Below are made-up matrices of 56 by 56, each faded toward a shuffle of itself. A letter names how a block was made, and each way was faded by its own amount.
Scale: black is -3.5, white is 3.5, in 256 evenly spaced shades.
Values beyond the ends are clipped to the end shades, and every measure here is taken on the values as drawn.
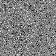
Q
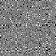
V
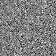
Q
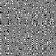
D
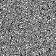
Q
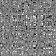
V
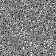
Q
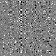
D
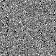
Q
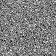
Q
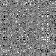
V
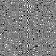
D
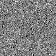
Q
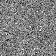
Q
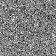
Q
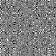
V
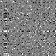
D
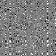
D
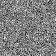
Q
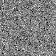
Q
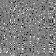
D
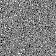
Q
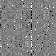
D
